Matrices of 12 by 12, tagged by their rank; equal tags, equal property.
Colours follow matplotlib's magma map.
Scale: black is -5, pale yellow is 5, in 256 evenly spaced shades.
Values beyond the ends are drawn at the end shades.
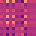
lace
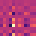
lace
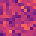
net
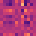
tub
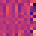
tub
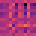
tub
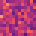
net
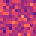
net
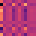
lace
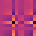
lace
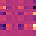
lace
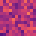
net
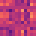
tub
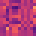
tub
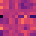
tub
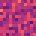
net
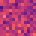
net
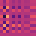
lace
